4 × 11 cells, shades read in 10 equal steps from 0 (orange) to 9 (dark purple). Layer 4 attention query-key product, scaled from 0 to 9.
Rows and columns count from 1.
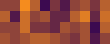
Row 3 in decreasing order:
9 7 6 6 5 5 5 4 4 3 2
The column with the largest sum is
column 10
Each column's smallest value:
3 5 0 3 3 4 4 3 1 6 2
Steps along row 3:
same down up same up down up down up down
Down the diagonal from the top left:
5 8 2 3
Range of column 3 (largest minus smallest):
4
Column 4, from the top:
3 5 6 3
